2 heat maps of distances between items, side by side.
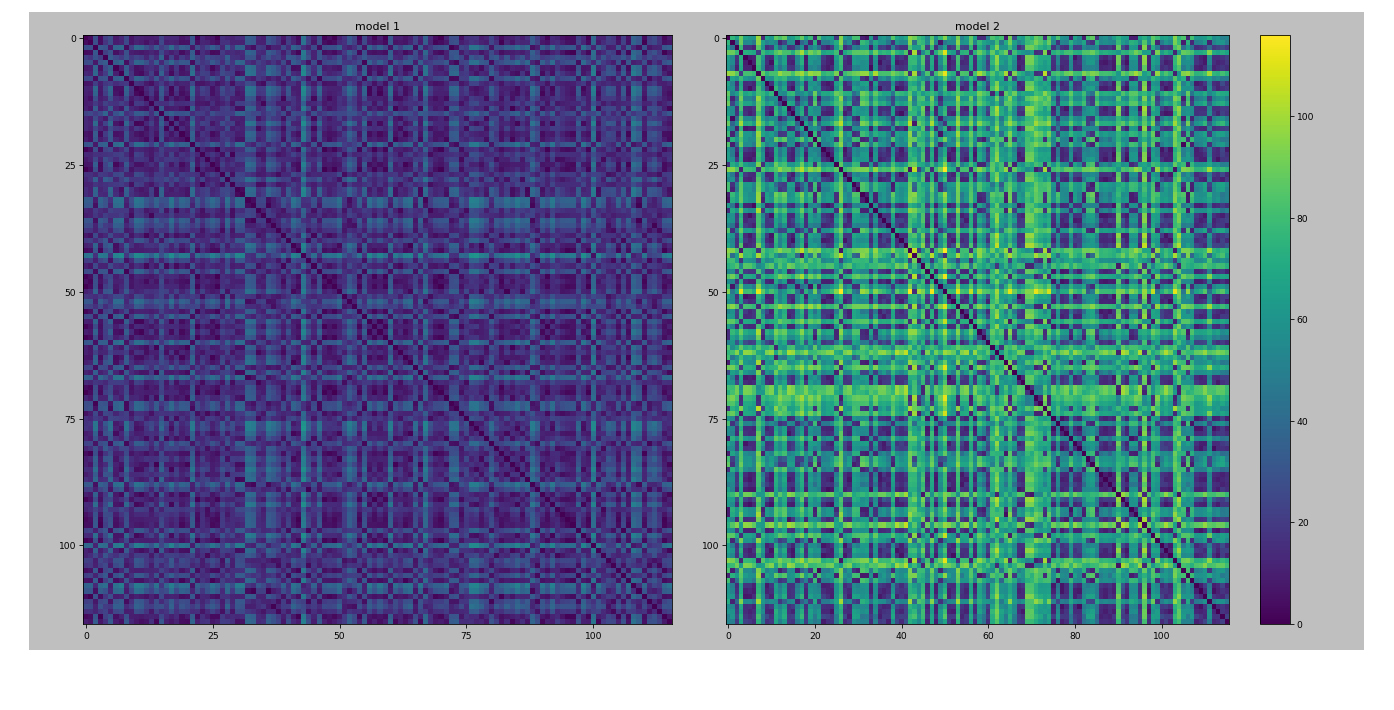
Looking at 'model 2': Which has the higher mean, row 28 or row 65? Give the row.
65
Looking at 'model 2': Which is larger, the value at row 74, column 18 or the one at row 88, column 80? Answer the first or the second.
the first
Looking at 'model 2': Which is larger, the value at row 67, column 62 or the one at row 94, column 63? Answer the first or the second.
the first
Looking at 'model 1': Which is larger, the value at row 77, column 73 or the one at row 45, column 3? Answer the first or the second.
the first
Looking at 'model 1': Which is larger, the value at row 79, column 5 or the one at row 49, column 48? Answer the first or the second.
the first
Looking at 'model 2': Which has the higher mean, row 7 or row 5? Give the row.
7
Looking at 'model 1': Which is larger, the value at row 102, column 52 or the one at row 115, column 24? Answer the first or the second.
the first
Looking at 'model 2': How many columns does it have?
116
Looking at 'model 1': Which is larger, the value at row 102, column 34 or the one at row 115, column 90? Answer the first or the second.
the first
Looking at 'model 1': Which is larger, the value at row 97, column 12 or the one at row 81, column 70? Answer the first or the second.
the first
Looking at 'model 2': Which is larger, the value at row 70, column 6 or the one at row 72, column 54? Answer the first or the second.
the first
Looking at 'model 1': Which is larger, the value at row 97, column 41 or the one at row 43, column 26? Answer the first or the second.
the second
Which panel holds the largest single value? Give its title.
model 2
